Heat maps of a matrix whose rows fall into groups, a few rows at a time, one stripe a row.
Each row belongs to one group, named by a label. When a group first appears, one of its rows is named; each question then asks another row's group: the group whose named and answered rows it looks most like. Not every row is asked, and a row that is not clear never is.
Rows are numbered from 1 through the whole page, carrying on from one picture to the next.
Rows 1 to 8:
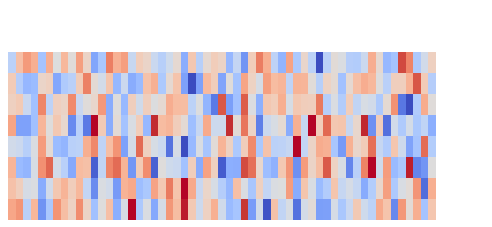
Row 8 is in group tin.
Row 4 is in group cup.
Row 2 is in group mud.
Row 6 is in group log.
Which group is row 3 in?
cup
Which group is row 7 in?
tin
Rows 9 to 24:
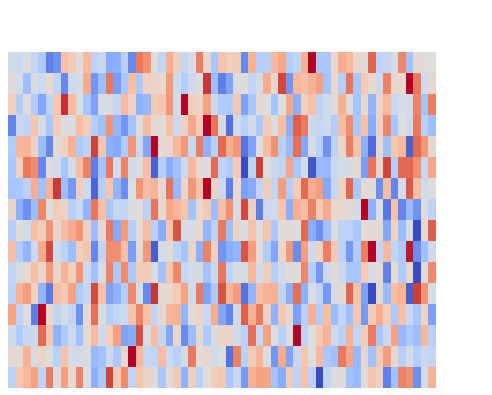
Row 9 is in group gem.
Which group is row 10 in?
mud
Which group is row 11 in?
tin
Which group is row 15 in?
mud
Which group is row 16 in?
cup
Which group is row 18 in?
log
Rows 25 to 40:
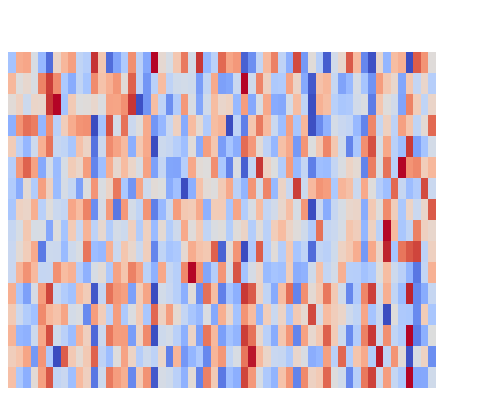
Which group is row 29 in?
log
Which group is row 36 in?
log
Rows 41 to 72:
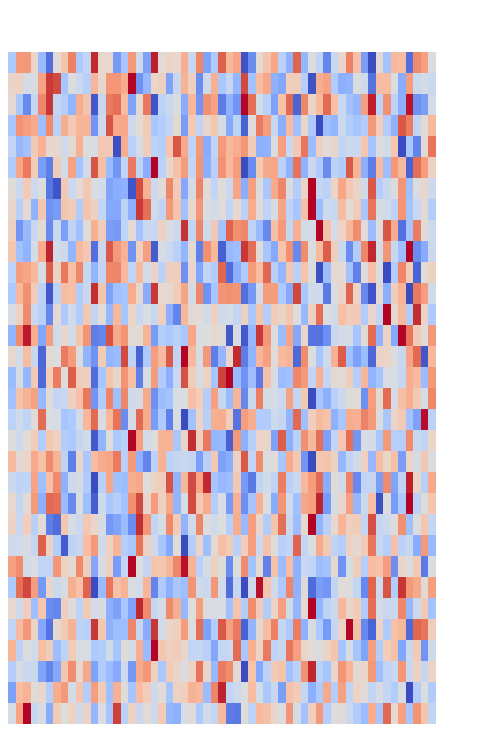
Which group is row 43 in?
log
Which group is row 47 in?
gem
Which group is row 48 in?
gem
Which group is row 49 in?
cup
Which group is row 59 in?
mud
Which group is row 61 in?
mud
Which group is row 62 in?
mud
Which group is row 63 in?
gem
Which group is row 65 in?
tin
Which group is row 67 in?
gem
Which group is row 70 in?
gem
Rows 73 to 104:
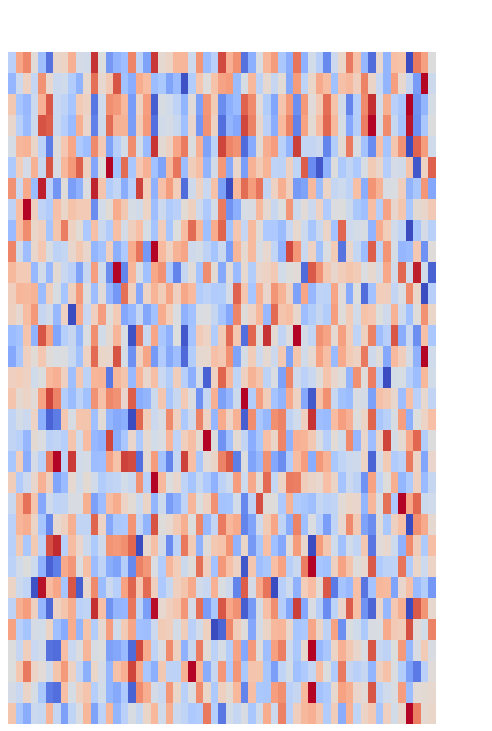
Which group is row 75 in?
log
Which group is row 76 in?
log
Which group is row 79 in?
gem
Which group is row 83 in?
cup
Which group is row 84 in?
tin
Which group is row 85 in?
gem
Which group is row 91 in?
mud
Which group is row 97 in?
gem
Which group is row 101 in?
gem
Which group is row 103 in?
gem
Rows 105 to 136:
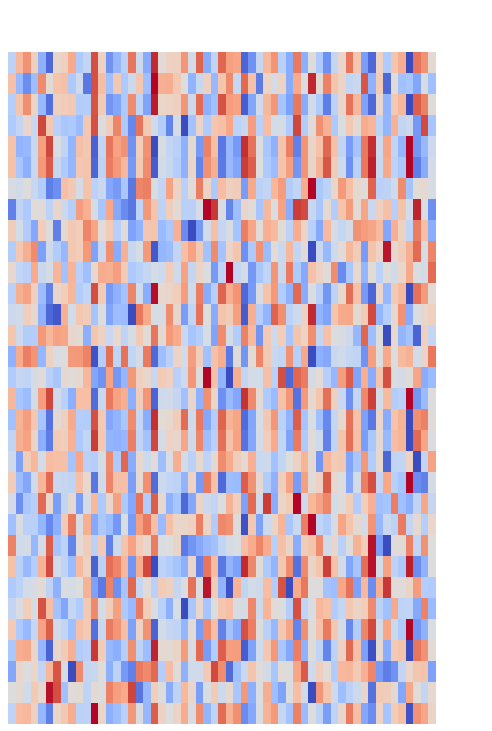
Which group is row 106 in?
cup
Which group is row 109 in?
log
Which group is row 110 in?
log
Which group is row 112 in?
mud
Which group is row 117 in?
gem
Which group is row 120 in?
mud
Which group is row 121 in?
log
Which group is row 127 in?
gem
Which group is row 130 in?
mud
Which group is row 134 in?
mud
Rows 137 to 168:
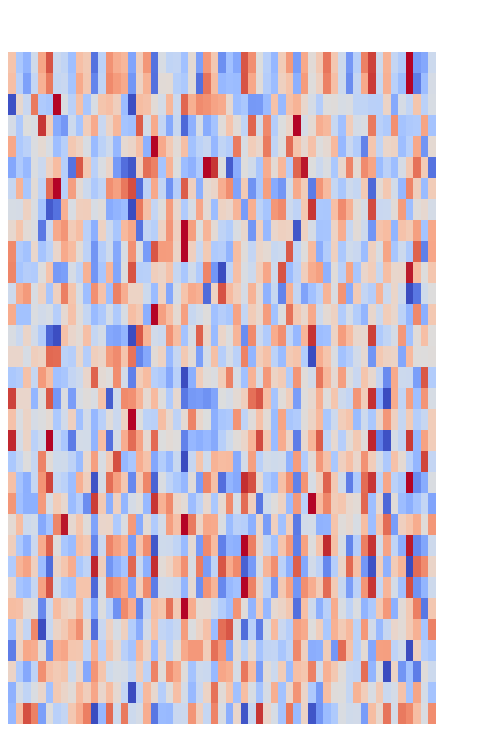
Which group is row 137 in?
log
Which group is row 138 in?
log
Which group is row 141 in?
tin
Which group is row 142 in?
mud
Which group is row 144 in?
gem
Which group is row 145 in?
tin
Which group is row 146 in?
tin
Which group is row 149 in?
tin
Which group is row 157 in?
log
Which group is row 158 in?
cup
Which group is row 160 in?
log
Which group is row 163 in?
tin
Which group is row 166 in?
cup
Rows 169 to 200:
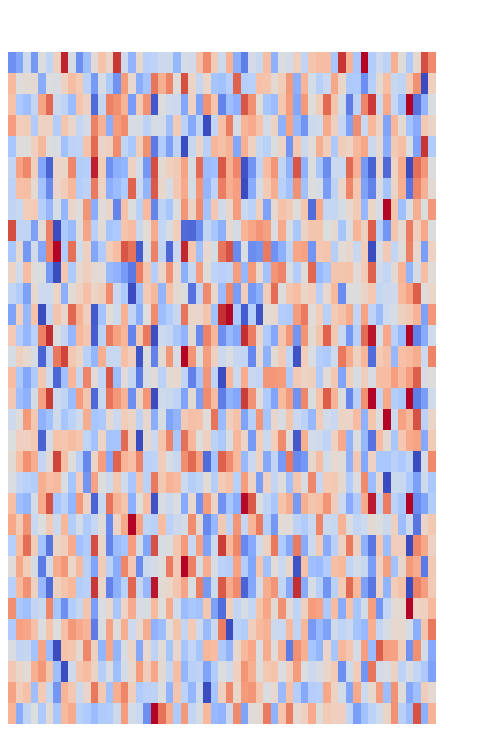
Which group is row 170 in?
tin
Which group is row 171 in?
log
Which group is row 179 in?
gem
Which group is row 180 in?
mud
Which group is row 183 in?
tin
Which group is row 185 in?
log
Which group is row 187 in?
tin
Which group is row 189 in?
cup
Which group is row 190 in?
log
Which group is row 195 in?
mud
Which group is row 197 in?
mud
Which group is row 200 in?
tin
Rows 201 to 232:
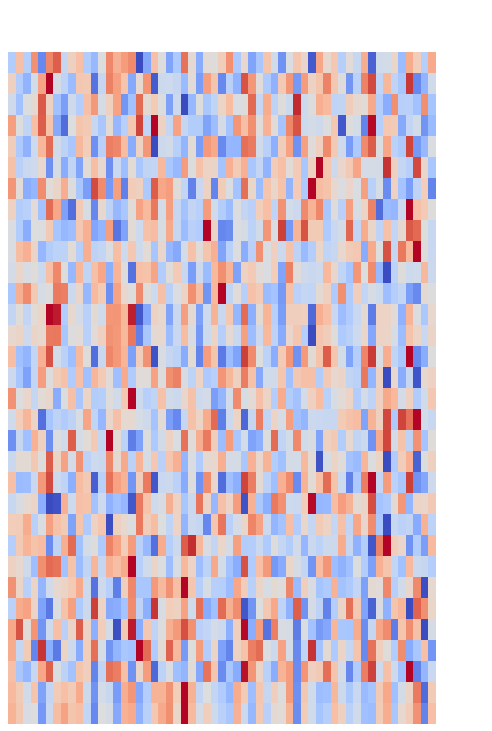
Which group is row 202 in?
log
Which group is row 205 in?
log
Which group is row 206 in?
cup
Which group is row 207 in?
cup
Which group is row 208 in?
mud
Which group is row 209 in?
mud
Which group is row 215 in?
log
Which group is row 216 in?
cup
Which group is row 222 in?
gem
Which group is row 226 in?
tin
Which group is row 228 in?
tin
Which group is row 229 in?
gem
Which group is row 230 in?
log
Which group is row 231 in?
tin
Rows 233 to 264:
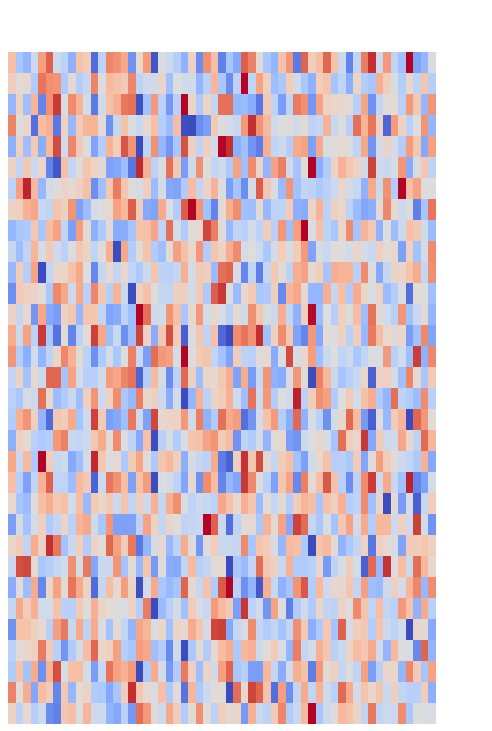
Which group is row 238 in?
gem
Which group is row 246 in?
gem
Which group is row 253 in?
log
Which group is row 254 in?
cup
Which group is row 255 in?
mud
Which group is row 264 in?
gem
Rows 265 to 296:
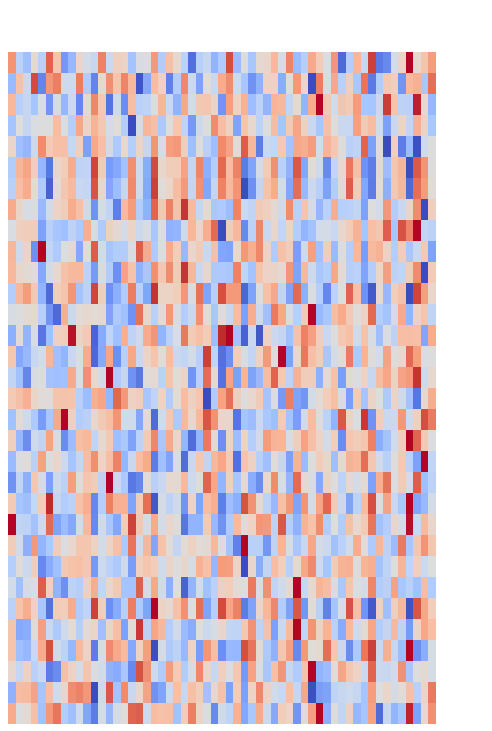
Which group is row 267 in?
cup
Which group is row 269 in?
cup
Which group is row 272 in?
tin
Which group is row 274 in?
gem
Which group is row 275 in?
tin
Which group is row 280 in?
mud
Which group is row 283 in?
mud
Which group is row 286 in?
log
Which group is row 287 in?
mud
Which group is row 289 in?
gem
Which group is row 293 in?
log
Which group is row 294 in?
gem
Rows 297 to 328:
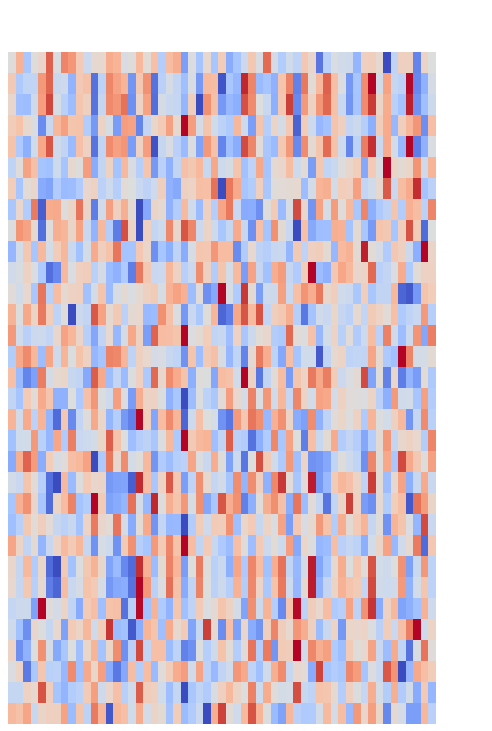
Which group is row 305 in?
tin
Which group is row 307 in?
gem
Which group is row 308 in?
cup
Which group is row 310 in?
tin
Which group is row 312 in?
cup
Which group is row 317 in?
gem
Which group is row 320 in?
tin
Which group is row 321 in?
gem
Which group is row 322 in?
gem
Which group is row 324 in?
mud
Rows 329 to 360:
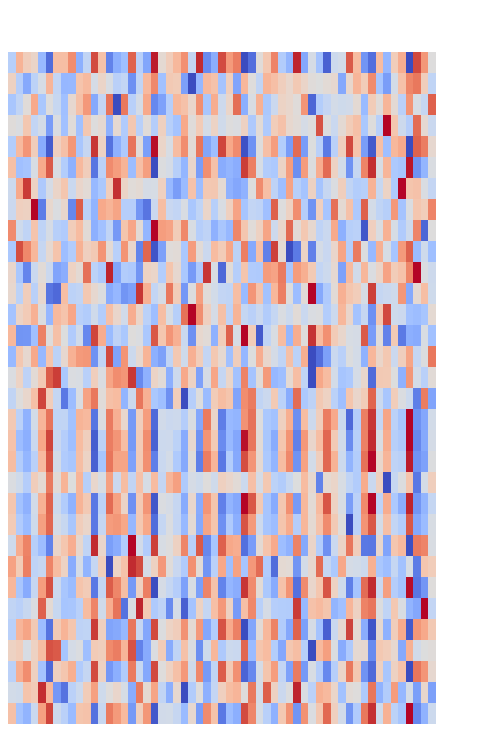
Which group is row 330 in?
mud
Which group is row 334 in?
log
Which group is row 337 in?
tin
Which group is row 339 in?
mud
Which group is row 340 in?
gem
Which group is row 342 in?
cup
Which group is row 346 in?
log
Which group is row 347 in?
log
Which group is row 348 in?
log
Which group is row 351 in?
log
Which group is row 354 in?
log
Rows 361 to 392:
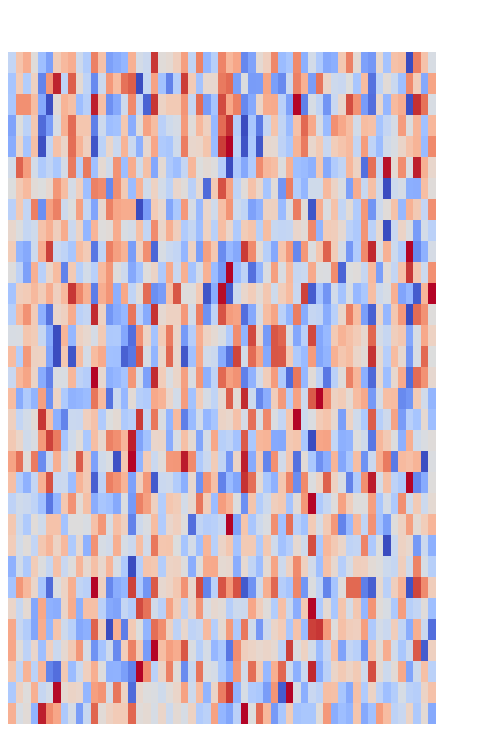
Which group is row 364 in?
gem
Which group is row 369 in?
cup
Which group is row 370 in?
log
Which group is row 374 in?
gem
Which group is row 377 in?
cup
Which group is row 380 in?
tin
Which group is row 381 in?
log
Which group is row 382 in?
gem
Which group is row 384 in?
cup
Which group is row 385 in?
mud
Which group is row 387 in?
gem
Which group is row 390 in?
gem
